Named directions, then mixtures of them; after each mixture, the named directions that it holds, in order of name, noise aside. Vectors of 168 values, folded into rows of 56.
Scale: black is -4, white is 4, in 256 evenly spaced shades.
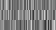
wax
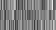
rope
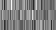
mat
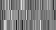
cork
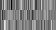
cork, mat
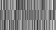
rope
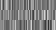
wax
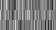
rope, wax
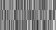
rope, wax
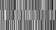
rope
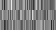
mat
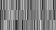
cork, rope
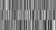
wax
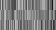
rope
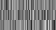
wax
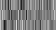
cork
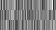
cork, rope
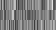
rope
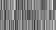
rope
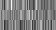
mat, wax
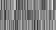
rope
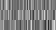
wax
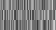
rope, wax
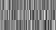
wax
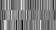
cork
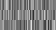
wax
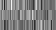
mat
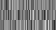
wax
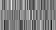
mat, wax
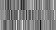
cork, mat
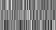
mat, wax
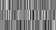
wax
